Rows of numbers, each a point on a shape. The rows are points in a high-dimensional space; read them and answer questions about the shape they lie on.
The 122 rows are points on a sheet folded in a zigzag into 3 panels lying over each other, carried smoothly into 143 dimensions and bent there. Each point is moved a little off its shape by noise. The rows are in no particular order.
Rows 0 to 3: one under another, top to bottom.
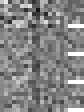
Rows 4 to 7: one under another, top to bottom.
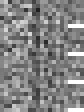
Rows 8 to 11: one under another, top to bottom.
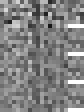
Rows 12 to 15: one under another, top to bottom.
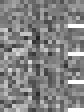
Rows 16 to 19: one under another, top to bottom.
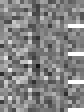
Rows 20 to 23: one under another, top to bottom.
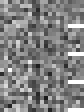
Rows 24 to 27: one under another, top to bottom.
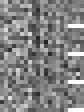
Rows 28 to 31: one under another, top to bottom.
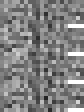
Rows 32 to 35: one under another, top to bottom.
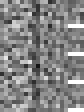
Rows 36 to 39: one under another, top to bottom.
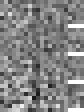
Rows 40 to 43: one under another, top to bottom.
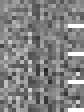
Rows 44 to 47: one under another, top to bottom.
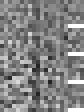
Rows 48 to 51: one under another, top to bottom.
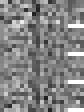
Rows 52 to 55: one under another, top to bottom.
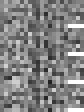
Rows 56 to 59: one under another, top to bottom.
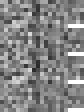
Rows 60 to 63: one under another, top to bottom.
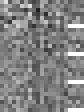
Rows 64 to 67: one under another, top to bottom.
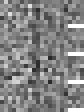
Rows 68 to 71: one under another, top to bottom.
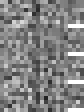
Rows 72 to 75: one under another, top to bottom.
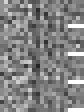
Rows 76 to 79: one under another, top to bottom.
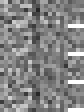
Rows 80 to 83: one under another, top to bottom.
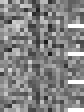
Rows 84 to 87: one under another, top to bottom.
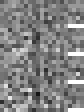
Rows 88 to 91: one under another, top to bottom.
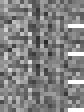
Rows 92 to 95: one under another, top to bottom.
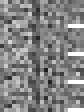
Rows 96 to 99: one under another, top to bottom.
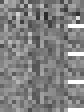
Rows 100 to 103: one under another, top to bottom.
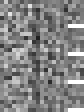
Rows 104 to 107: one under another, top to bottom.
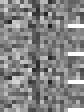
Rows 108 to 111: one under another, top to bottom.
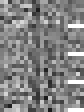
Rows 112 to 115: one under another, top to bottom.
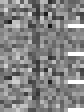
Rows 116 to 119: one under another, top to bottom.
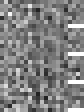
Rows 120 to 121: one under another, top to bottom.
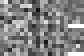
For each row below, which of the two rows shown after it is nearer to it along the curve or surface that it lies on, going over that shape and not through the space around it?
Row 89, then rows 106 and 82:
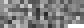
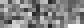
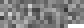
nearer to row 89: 82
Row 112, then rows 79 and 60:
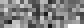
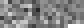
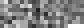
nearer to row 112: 79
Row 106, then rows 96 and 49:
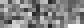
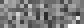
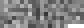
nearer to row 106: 49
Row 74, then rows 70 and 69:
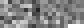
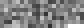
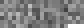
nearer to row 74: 69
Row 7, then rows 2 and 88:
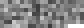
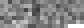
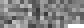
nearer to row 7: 2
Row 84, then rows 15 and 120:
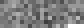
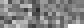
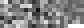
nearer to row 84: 15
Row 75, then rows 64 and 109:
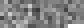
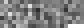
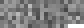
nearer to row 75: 109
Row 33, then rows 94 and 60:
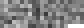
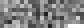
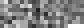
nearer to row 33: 94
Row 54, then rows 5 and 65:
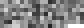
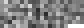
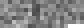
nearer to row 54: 65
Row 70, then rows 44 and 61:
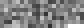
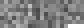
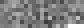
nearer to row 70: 61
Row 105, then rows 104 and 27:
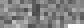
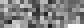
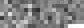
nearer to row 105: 104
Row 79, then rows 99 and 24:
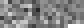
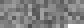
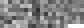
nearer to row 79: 24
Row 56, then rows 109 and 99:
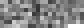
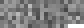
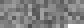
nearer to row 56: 99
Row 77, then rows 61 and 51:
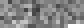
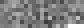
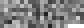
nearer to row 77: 61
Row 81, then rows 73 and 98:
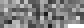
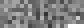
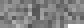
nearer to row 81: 73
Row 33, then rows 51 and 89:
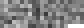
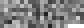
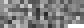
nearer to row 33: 51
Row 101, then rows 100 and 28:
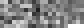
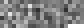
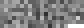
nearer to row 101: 28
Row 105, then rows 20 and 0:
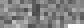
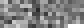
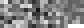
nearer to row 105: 20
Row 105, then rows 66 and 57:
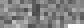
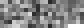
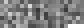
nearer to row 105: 66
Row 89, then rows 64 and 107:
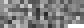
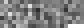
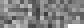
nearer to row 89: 64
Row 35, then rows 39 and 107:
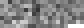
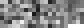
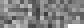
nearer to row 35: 39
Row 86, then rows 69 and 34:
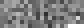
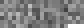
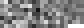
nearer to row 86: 69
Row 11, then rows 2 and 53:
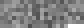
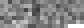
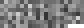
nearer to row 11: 2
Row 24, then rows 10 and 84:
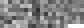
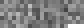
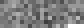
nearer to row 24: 10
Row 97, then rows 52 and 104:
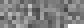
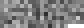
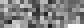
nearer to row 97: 52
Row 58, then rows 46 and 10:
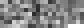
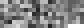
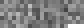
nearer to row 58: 46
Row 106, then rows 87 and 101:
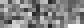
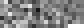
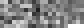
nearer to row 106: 101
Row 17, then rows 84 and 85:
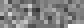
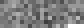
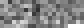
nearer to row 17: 85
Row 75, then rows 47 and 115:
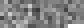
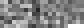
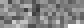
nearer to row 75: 47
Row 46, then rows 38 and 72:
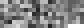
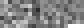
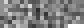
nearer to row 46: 38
